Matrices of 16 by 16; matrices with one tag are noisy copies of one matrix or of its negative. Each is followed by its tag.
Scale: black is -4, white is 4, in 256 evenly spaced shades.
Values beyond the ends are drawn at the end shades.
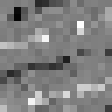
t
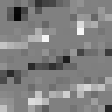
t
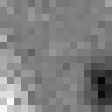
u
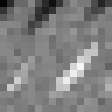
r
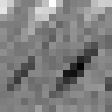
r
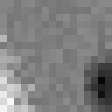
u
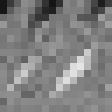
r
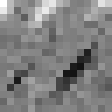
r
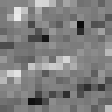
t
